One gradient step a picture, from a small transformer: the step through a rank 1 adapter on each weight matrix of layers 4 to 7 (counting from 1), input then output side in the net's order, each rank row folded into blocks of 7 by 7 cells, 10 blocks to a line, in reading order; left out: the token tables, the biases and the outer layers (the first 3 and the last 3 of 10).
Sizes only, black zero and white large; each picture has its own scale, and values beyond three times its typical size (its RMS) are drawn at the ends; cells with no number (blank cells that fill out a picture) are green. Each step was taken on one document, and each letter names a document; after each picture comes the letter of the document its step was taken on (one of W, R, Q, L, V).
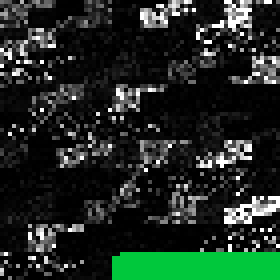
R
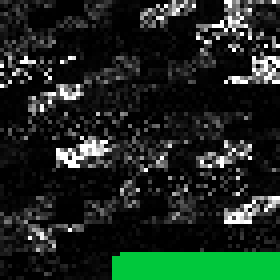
R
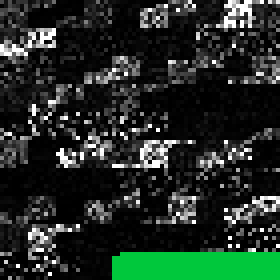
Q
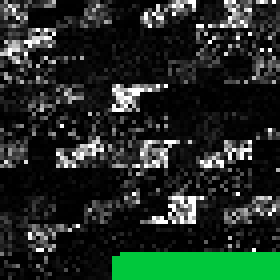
Q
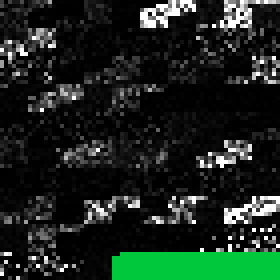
R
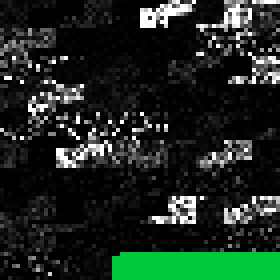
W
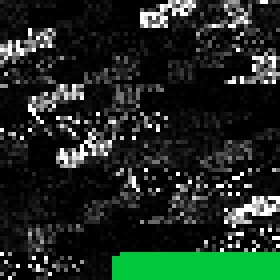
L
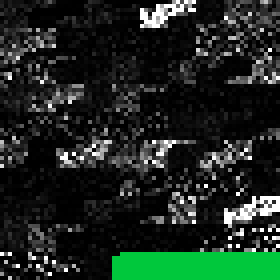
W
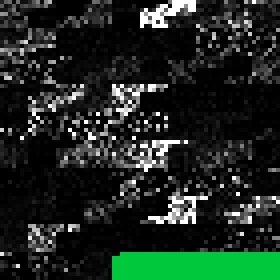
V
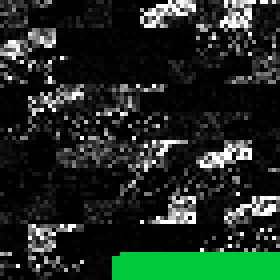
V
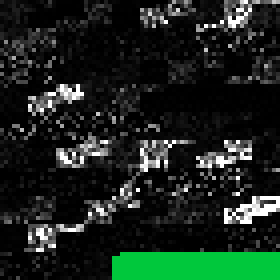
R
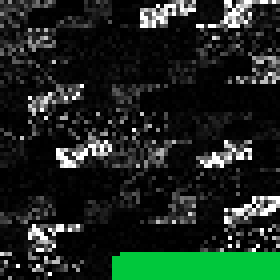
W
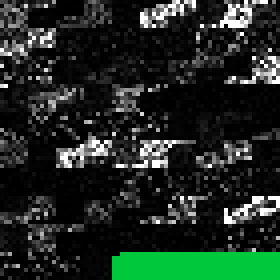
Q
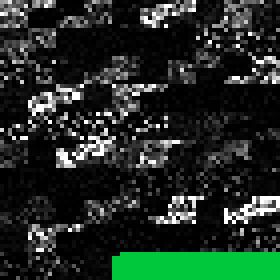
W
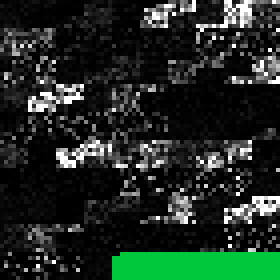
Q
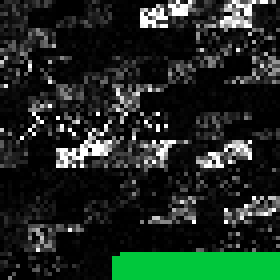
V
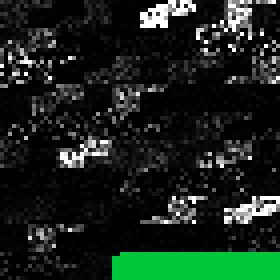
R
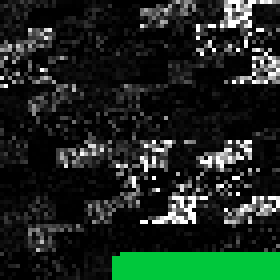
L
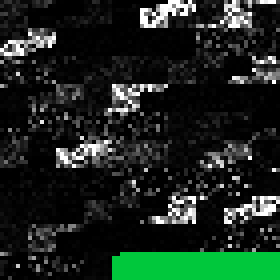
V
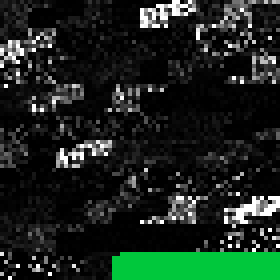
L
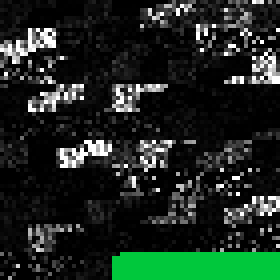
L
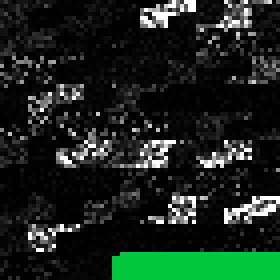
Q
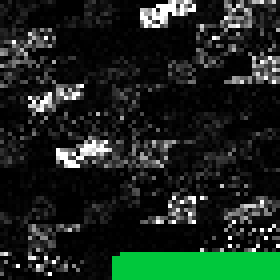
W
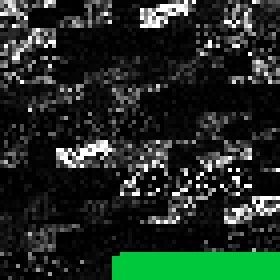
W
